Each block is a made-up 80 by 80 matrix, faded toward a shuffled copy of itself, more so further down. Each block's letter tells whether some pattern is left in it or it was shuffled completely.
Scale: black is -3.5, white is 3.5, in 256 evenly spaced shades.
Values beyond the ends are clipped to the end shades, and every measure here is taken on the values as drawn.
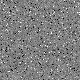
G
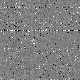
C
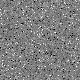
G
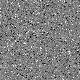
G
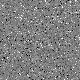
G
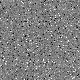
G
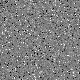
G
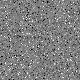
G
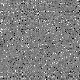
C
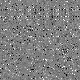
C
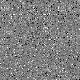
C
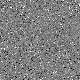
G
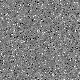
G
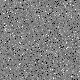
G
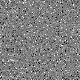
C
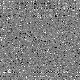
C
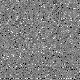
C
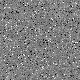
G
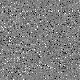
C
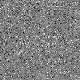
C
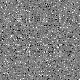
C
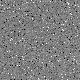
G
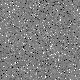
G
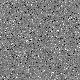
G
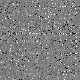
C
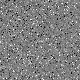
G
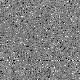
C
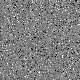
G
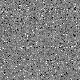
C
